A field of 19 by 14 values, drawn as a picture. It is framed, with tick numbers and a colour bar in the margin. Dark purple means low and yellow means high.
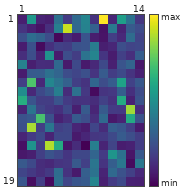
Histogram: skewed, a long tail of high values. Grain: fine. Slope: none. Mirror symmetry: none.
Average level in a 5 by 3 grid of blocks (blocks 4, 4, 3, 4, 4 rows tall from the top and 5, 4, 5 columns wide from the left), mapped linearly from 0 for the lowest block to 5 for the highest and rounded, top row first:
143 / 322 / 303 / 501 / 132
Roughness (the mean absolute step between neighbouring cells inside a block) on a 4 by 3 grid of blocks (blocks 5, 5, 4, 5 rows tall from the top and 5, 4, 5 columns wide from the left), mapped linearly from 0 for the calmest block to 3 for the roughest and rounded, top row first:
222 / 201 / 302 / 101
